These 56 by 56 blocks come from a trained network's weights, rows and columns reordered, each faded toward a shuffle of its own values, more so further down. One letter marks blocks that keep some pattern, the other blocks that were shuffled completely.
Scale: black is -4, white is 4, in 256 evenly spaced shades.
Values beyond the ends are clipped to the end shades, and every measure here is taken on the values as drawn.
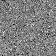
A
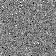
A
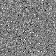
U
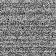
U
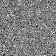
A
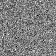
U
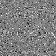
U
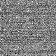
U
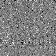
U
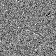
A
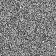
A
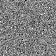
A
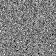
A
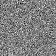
A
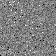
U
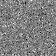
A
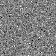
U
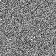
A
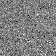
A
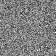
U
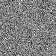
A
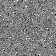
A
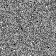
A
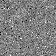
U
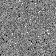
A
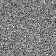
A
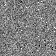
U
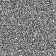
A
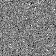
A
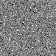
A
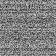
U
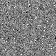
A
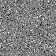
A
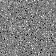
A
